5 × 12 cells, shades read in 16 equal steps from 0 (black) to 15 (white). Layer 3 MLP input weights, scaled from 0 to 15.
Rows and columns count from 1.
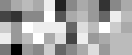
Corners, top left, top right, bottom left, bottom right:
8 10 7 11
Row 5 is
7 0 9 8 12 6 8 10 13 9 11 11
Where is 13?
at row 3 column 8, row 4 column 6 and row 5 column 9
